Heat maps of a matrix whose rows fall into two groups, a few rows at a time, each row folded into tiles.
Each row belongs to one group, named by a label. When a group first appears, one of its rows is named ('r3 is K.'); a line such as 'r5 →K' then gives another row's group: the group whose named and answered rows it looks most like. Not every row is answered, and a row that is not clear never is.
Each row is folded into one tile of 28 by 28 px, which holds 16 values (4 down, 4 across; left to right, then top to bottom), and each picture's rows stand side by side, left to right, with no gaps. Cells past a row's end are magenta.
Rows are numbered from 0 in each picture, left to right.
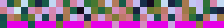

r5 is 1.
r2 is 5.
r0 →5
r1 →1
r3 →5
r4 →5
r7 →5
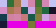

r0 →5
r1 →5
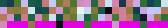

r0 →1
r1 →1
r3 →5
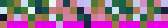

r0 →5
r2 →5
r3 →5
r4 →1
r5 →5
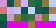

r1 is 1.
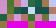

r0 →5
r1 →1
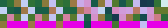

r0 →1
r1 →1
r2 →1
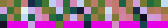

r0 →1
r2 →5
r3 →1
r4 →5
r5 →5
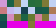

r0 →5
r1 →1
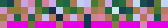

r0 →1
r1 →5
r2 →5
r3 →5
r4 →1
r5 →1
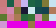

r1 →1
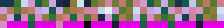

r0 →1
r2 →1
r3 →1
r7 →1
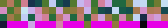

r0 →1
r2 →1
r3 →5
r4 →1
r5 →5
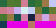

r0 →1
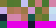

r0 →5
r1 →1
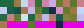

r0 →1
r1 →5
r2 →1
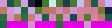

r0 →5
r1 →1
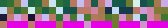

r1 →5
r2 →1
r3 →5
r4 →1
